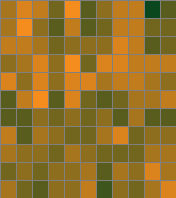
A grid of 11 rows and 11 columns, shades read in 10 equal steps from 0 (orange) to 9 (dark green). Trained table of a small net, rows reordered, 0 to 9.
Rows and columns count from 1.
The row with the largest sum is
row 7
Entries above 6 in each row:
1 0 0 0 0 0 0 0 0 0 1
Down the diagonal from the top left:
3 0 3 4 1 5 4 1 5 1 1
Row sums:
40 40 38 25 26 39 55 42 44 42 44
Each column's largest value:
6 6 6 6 5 6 7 6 5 9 6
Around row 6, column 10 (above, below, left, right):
3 6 3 2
